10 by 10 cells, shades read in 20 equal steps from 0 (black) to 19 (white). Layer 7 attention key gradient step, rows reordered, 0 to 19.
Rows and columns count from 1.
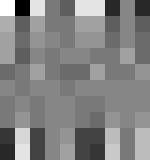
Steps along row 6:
down up same down up same same same same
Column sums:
99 94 100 96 95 96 97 96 99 96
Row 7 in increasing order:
9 9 9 9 10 10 10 10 10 10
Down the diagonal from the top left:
19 7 11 9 8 10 9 11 9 14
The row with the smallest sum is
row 9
